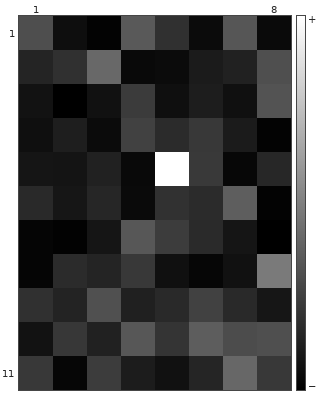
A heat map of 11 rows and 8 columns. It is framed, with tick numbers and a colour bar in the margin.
Neither half mirrors the other. The centre is the ninth with the highest average. The middle left is the calmest part. The centre is the roughest part.
